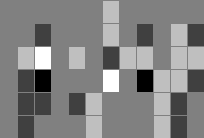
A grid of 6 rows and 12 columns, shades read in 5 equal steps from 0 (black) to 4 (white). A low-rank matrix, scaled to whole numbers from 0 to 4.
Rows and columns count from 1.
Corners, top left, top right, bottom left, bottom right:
2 2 2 2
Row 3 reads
2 3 4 2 3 2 1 3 3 2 3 3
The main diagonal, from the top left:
2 2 4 2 1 3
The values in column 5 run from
1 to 3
